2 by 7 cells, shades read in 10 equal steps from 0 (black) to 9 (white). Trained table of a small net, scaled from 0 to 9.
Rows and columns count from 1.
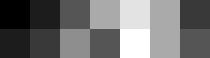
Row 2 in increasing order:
1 2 3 3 5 6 9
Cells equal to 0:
1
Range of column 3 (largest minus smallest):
2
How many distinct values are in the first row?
6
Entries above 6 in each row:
1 1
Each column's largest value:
1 2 5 6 9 6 3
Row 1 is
0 1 3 6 8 6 2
